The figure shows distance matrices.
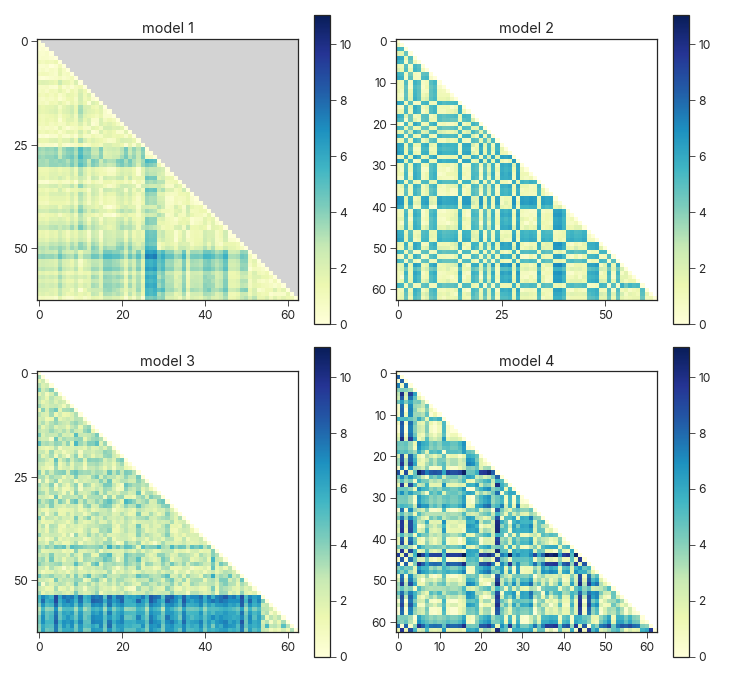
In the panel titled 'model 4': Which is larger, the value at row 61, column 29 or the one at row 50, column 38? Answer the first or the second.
the first
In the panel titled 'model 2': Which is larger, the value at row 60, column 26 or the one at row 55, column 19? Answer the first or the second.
the first
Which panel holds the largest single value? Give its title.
model 4
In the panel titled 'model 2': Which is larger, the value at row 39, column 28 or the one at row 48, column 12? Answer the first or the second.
the first
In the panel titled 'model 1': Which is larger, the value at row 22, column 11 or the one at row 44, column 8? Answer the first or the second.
the second
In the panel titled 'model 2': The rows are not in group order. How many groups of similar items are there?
2
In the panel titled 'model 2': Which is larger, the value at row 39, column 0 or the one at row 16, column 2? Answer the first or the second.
the first
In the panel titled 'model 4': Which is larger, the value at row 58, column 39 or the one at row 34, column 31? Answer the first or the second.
the first
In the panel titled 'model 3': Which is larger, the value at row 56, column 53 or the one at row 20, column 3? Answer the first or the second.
the first
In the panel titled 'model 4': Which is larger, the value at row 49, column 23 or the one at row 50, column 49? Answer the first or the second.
the second
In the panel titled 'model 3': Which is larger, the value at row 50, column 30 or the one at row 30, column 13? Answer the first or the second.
the second
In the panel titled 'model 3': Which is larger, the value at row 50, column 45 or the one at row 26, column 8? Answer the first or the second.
the first
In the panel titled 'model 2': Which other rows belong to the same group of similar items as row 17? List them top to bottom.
0, 1, 3, 6, 7, 10, 11, 12, 13, 14, 16, 20, 22, 24, 28, 30, 31, 32, 33, 35, 36, 37, 41, 42, 43, 44, 45, 49, 50, 52, 54, 55, 56, 57, 58, 60, 61, 62
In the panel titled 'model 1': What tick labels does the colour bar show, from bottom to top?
0, 2, 4, 6, 8, 10
